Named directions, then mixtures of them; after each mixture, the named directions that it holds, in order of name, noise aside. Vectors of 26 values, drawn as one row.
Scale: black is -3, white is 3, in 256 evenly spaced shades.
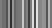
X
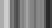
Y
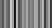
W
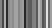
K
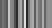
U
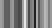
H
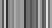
K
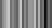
H, U, Y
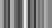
H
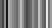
K, U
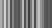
K, X, Y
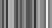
H, K, U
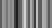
H, U, Y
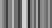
H, W, X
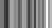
H, K, Y
